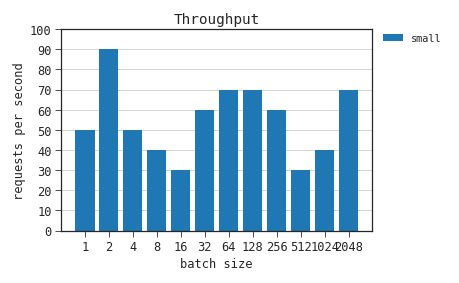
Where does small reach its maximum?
2
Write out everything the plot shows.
Title: Throughput
x-axis: batch size, ticks 1 2 4 8 16 32 64 128 256 512 1024 2048
y-axis: requests per second, ticks 0 10 20 30 40 50 60 70 80 90 100
Legend: small
Values:
small: 50 90 50 40 30 60 70 70 60 30 40 70
